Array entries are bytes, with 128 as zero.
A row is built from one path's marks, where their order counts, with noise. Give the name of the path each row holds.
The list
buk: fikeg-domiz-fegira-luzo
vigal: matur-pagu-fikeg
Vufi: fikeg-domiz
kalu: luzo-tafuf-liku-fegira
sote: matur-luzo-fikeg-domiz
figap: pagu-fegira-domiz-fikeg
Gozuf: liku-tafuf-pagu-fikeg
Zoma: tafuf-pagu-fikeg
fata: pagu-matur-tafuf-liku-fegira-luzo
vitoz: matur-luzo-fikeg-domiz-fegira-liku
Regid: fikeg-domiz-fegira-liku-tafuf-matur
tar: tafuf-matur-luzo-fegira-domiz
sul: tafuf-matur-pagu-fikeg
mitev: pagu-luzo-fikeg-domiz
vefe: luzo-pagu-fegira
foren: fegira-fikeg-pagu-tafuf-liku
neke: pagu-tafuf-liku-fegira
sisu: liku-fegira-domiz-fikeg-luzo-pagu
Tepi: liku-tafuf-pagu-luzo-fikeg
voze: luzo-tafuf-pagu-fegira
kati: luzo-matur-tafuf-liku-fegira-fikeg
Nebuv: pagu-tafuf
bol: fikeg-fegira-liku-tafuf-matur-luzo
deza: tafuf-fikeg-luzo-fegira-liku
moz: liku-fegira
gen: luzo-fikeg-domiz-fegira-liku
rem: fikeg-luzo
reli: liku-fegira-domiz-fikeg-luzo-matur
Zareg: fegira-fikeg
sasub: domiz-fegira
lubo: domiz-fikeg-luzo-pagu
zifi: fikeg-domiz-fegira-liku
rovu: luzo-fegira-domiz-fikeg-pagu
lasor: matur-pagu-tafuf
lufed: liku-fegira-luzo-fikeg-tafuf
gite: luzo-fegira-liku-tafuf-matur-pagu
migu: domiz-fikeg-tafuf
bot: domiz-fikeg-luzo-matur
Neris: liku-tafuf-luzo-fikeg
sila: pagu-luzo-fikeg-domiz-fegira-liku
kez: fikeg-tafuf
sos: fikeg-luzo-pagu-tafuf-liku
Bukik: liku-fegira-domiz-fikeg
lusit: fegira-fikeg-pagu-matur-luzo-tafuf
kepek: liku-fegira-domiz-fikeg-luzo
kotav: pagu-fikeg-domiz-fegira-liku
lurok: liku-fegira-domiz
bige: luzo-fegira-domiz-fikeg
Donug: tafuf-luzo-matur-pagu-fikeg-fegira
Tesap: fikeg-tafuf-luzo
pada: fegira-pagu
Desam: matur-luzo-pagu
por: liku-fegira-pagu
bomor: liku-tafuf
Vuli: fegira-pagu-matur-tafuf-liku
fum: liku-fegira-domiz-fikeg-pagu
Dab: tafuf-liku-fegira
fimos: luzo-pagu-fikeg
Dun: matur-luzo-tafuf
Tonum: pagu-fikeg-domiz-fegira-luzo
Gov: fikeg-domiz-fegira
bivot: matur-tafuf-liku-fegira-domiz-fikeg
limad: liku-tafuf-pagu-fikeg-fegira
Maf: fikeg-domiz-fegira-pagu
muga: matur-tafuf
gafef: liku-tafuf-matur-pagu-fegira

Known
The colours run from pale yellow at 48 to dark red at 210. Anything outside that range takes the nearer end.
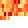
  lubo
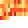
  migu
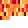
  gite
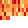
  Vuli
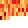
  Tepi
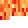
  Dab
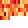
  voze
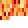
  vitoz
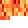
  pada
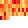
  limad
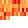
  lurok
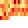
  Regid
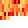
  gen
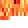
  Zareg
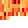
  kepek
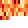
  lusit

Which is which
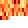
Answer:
bol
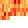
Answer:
sasub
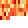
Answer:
tar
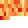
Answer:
Zoma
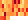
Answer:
kotav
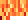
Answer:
muga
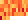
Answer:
bomor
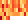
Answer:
lasor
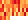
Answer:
por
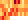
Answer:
Gov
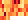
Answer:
Tonum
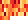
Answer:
vefe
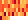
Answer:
kalu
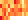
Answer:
kez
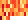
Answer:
Dun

